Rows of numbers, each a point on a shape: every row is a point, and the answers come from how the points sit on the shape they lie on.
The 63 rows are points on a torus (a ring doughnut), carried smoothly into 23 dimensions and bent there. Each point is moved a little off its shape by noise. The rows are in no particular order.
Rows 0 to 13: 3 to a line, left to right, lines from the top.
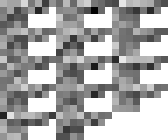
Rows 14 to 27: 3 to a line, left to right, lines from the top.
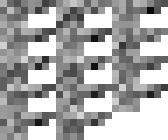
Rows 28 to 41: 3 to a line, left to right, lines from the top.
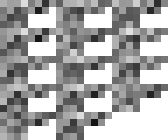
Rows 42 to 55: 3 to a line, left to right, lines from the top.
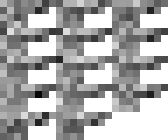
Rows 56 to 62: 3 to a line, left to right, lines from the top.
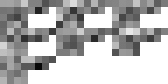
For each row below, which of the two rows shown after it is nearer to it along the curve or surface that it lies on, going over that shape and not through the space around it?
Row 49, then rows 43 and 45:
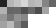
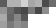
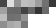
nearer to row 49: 45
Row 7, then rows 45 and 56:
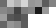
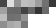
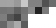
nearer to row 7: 56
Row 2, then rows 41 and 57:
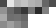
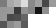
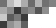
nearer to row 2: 41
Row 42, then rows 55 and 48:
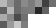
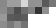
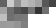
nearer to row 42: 55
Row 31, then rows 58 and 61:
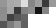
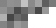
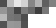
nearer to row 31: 61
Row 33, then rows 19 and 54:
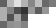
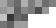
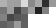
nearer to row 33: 19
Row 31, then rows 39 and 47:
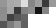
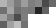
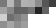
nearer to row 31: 39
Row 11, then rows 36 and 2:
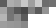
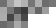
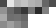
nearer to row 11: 36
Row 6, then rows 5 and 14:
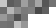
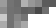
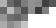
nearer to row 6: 14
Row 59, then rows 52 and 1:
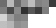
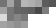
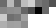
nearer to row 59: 1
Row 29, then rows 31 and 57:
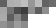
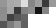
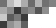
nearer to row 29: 57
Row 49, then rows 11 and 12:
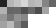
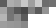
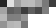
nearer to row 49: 12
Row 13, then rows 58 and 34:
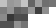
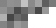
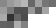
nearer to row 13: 34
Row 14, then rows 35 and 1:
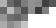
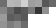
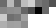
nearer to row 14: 1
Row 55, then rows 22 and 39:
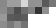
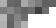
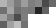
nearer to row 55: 39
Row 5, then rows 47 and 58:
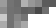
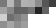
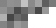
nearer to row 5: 47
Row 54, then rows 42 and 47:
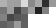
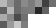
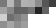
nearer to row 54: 42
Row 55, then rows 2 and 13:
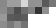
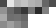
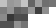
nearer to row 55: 2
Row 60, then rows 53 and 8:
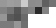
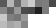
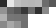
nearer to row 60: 8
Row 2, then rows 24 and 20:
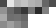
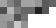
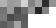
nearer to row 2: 20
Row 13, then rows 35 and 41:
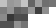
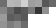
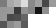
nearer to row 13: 41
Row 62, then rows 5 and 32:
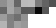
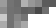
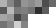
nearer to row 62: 32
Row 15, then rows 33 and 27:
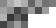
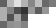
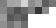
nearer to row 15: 33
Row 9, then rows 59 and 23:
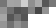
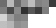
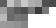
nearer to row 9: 23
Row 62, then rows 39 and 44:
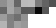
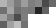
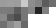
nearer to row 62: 39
